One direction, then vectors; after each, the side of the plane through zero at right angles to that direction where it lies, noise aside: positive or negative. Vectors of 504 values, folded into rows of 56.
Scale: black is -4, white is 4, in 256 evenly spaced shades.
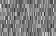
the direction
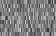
positive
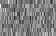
positive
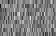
negative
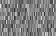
positive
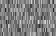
negative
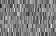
negative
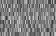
positive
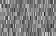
positive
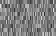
positive
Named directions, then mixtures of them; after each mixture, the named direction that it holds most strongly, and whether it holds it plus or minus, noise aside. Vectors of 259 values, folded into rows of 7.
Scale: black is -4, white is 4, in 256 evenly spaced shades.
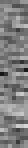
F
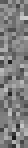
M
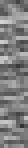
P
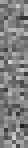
M, minus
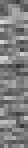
P, plus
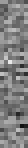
F, minus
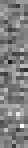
F, plus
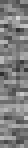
F, plus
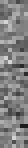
P, plus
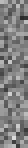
M, minus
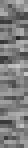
P, minus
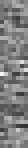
F, minus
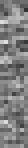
P, plus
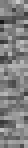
P, minus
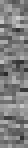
F, plus
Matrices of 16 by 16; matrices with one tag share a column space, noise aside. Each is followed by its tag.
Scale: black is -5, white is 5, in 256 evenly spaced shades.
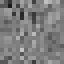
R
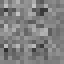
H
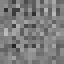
H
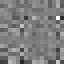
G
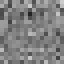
R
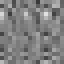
R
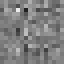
H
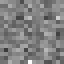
G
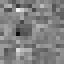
H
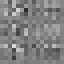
H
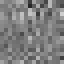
R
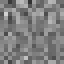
R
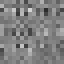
H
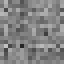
H
